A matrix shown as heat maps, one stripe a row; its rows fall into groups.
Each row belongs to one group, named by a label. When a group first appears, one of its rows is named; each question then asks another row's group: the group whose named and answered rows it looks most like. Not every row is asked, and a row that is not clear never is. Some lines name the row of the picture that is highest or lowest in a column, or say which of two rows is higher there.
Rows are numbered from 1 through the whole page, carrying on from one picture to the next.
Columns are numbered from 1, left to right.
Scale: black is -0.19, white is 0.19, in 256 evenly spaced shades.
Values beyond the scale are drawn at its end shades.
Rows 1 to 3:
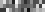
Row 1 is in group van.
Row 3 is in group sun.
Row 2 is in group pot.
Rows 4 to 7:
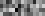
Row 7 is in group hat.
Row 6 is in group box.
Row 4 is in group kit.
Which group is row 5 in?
sun
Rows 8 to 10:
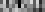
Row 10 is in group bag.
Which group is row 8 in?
box
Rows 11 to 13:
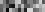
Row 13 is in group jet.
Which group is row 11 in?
van
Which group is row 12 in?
hat
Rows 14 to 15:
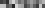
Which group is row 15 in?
van
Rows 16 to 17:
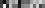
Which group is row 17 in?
box
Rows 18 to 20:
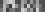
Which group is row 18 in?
box
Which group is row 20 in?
kit
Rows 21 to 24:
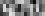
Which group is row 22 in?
box
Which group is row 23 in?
box
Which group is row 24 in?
jet
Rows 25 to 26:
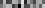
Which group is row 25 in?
kit
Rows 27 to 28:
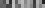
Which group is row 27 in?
kit
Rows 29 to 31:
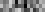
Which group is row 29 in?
jet
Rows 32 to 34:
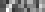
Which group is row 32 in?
jet
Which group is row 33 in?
jet
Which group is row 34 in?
sun
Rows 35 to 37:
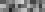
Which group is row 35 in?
bag
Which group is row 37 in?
hat
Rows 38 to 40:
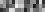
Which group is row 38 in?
van
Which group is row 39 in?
van
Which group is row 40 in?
jet
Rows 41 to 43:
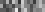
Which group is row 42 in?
hat
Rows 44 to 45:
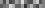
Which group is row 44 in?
hat
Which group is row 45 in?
jet
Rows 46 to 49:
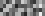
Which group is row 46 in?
kit
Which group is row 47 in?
sun
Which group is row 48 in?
bag
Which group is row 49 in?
van
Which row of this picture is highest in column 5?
46
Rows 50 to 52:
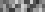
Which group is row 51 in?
kit
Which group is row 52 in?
hat
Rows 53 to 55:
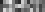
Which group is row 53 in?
box
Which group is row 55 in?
box
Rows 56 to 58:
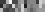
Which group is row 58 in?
hat
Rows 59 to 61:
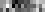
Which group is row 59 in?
sun
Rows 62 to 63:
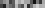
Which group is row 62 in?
bag
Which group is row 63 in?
sun
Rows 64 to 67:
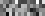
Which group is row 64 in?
pot
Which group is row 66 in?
bag
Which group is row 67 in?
van
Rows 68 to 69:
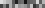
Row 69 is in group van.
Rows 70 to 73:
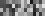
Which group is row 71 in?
kit
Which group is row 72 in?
van
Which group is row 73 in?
bag
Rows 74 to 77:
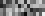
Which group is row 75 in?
sun
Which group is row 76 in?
bag
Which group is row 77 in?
pot
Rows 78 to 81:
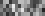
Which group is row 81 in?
hat
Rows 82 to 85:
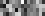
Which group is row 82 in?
kit
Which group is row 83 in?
sun
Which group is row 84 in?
jet
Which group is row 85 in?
van
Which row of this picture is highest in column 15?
83
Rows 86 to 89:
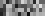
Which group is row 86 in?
kit
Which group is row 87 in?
sun
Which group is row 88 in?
bag
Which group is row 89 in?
sun
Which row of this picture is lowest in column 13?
87
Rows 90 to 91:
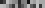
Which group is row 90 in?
sun
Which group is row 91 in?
pot
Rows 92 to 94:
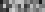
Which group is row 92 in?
bag
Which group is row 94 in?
jet
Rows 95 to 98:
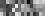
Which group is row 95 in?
sun
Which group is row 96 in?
hat
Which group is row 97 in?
kit
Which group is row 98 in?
van
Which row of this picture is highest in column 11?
98
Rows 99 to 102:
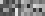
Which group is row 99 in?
hat
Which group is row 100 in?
sun
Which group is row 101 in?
bag
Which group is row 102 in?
hat
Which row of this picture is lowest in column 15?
102
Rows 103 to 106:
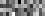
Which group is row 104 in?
hat
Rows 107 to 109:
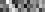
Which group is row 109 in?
box
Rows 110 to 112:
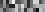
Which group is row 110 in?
box
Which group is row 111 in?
hat
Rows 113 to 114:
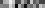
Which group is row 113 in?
box
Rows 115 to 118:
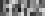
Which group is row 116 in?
box
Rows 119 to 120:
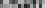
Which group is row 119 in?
bag
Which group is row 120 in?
pot
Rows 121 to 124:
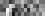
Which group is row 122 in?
jet
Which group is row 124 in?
pot
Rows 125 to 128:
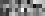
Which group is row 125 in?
sun
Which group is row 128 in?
jet
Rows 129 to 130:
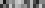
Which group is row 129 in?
van
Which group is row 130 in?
van
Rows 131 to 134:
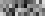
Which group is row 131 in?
pot
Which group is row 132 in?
jet
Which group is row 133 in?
hat
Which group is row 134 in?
van
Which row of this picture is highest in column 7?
133
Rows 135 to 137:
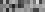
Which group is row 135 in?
box
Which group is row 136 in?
sun
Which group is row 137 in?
van
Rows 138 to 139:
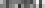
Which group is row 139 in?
pot
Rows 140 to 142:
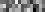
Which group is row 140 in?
hat
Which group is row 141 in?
van
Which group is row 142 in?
van
